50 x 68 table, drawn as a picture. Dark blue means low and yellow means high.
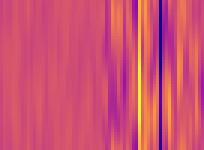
No overall slope runs across the table. A vertical seam about 50% of the way across splits the table, and the left part is calmer. Columns 47 and 54 stand out from the rest. The ninth with the highest average is the bottom right. Streaks run downward.
